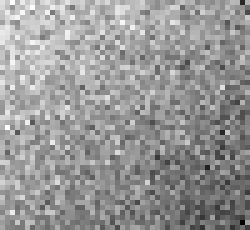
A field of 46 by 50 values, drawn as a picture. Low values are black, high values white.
The field climbs toward the top left. Overall the values sit about 60% of the way up the scale. No regular stripes run through it. The ninth with the lowest average is the bottom right.
